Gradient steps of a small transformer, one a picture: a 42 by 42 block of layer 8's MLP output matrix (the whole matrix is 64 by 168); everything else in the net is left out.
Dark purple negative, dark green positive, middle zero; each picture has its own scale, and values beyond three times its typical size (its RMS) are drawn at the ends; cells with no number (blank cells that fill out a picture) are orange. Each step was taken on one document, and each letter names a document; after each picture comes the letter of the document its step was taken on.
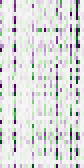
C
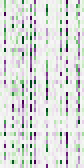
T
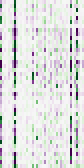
C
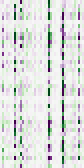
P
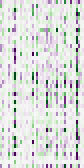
C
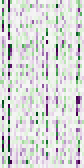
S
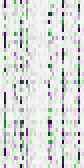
P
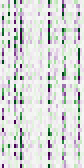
P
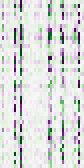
P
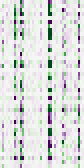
P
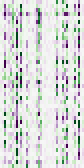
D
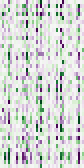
S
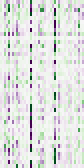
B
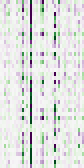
B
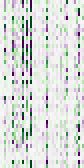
T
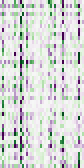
P
